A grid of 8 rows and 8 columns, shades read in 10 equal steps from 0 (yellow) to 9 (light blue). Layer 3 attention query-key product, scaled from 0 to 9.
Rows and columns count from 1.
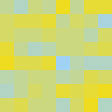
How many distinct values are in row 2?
6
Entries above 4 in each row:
4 2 1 3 4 4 2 2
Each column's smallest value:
0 2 2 1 0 2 0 0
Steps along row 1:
up down up down up down same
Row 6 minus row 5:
6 3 2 3 -3 -1 -5 -4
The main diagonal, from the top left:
5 2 4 6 9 5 1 7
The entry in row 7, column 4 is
4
